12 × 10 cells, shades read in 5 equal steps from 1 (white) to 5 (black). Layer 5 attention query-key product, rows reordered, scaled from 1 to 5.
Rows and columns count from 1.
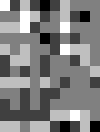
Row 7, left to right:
4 3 4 3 4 3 3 3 3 2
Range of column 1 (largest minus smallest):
3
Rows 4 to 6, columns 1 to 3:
3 3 3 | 2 3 2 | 4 2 2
